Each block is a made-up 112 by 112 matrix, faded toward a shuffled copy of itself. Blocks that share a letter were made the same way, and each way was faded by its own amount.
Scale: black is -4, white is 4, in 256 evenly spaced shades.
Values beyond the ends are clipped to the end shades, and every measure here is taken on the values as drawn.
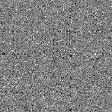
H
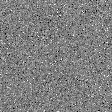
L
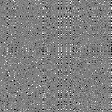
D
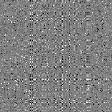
D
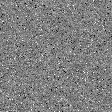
L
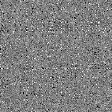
H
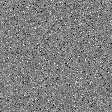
L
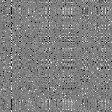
D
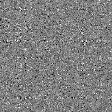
H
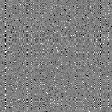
D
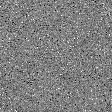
L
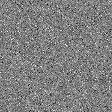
L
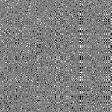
D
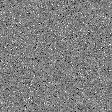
L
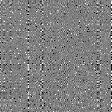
D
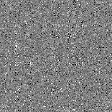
H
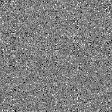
H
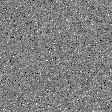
L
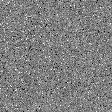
L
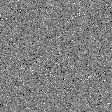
L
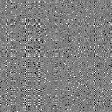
D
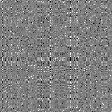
D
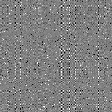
D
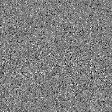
H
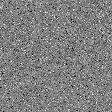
L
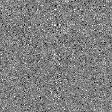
H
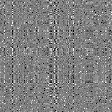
D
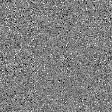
H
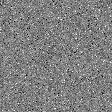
L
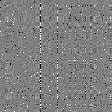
D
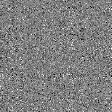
H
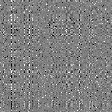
D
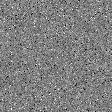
L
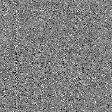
H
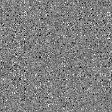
H
